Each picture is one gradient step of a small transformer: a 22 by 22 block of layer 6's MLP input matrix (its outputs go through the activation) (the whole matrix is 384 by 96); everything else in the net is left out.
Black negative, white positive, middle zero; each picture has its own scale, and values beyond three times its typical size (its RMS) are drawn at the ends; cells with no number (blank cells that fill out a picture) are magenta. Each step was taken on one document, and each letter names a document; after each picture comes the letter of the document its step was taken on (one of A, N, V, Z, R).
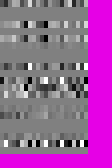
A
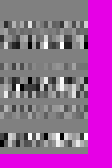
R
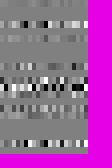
A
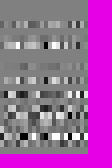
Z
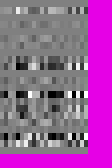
Z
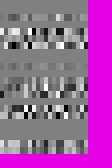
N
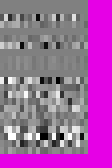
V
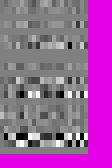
Z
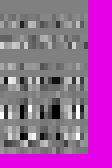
V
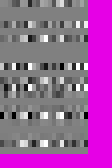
A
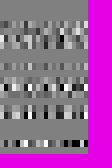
R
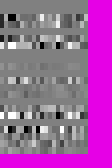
V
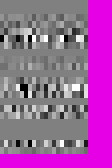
N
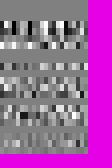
N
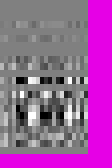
Z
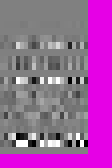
Z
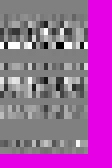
N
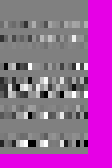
A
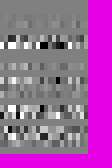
V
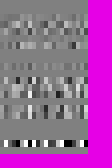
R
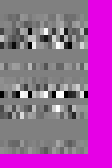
N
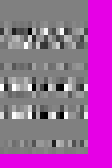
N
